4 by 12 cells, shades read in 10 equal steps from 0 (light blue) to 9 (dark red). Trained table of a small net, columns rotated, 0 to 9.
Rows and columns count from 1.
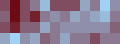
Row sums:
53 51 50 40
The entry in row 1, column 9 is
2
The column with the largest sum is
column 2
